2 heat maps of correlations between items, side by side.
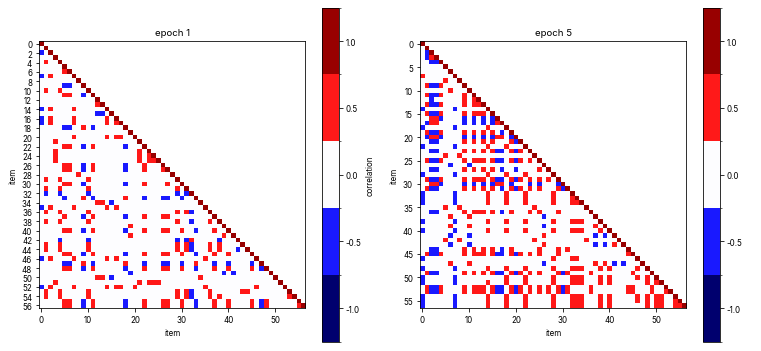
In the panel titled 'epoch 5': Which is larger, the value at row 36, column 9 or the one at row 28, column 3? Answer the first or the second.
the first
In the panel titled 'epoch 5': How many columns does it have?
57
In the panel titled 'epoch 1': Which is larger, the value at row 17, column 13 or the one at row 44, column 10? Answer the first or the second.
the second
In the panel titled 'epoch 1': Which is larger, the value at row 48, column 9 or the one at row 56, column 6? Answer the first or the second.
the second
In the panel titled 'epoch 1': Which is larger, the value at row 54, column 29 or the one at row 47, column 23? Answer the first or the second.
the first
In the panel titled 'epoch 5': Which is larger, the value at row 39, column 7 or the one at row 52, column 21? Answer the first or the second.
the second
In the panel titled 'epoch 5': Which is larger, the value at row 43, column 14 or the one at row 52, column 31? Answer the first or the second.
the second
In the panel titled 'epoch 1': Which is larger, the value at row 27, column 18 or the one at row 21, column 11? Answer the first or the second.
the second
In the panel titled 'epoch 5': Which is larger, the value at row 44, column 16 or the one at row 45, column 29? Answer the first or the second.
the second
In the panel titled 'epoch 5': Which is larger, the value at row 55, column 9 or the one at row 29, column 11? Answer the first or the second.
the second
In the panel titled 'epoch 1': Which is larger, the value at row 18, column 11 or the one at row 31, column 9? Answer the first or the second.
the second
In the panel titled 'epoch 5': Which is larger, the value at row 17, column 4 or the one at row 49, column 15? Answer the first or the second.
the second
